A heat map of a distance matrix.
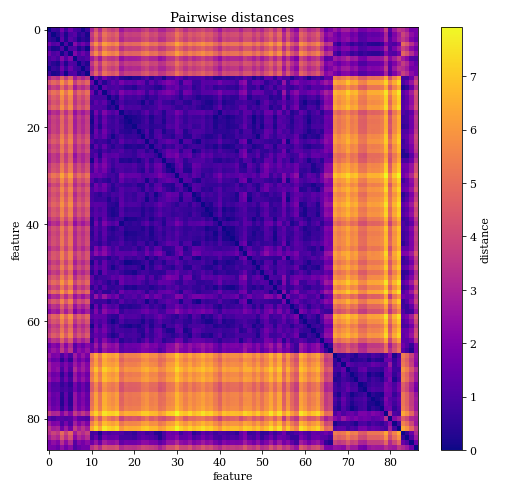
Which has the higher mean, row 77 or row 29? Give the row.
77
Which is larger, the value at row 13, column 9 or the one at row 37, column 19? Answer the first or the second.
the first
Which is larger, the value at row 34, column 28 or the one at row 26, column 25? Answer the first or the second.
the first
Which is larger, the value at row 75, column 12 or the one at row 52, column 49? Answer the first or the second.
the first
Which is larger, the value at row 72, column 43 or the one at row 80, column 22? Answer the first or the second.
the first
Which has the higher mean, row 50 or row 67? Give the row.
67
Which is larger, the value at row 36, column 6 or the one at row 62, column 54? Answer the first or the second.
the first
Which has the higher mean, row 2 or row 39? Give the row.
2
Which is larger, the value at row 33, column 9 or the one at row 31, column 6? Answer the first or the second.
the first
